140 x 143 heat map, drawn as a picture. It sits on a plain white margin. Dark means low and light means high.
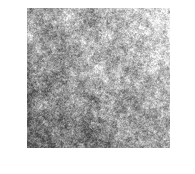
Histogram: bell-shaped. Stripes: none. Grain: blotchy. Ninth with the highest average: top right. Slope: up to the top right. Ninth with the lowest average: bottom left. Mirror symmetry: none.
